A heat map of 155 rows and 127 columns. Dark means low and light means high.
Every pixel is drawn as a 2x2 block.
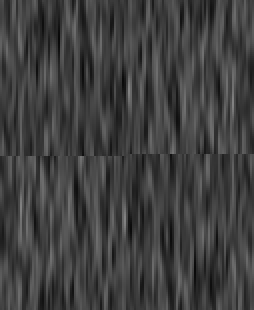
Slope: none. Grain: streaks running down. Histogram: bell-shaped. Symmetry: a half turn.
